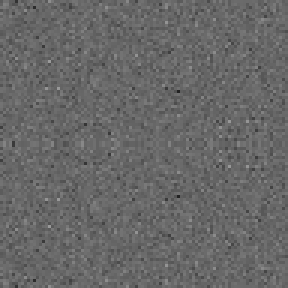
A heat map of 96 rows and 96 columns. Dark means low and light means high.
Stripes: none. Histogram: heavy tails on both sides. Grain: fine. Seam: none. Slope: none. Mirror symmetry: top to bottom.
